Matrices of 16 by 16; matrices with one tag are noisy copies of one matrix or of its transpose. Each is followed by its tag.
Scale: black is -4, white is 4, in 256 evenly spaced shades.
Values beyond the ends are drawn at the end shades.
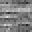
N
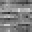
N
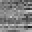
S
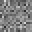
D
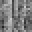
N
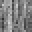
N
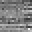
S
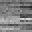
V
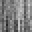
V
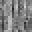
N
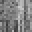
V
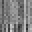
S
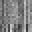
S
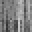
V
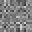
D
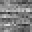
N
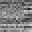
S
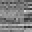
S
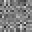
D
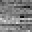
V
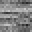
N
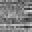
S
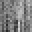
V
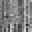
S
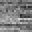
V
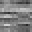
N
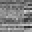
S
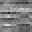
N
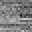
V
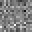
D
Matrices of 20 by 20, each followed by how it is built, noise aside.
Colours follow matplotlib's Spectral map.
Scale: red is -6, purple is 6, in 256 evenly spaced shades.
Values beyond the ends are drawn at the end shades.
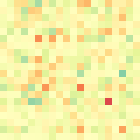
low rank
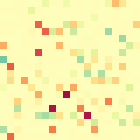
sparse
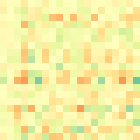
low rank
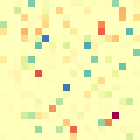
sparse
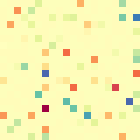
sparse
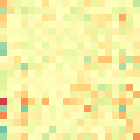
low rank
